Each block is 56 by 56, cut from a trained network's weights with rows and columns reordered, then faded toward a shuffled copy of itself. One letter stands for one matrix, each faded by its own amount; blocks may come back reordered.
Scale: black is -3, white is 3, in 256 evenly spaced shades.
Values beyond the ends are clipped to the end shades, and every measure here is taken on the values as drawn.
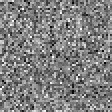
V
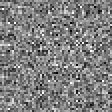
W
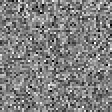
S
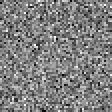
S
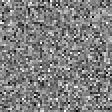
S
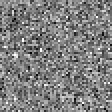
S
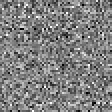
W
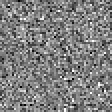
V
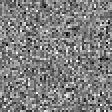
V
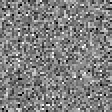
V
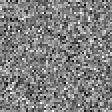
V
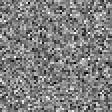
S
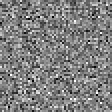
W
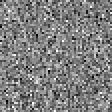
V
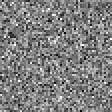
S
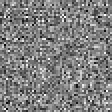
W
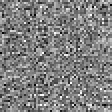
W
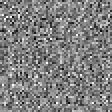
W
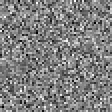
S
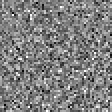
W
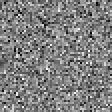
S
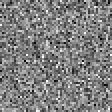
S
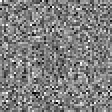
W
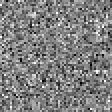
V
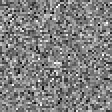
S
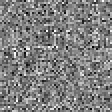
W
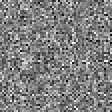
W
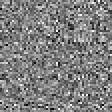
W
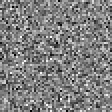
S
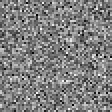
S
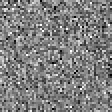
V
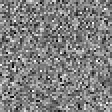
S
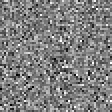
V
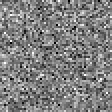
V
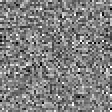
W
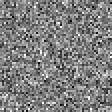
S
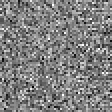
S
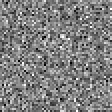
V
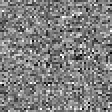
W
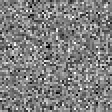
V
